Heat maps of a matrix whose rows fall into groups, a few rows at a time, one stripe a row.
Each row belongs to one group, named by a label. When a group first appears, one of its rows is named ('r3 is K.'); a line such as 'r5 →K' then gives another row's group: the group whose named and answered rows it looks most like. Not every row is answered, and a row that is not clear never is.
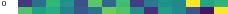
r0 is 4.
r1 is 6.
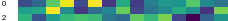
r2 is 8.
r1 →6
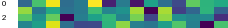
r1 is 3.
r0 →4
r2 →3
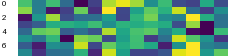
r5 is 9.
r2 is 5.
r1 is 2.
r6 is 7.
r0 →3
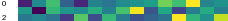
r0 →5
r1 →3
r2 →2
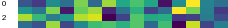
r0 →7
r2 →8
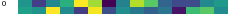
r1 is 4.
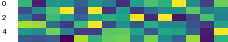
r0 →2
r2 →3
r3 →8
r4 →6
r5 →7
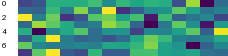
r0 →7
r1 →2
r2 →3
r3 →6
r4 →2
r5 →5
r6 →8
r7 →5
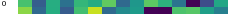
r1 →9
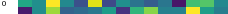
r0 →4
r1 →5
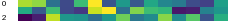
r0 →8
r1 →3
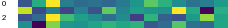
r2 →4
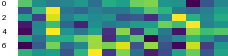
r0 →8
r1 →5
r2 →2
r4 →4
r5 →9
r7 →9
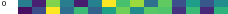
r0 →3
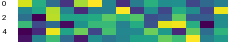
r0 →8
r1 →6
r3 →2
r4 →7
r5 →5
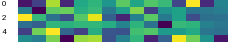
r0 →7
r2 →8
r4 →5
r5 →9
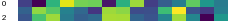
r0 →9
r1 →6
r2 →6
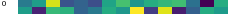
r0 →6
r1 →3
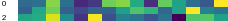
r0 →6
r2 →4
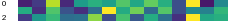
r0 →7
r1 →3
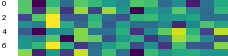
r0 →8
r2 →5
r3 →4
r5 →9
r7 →2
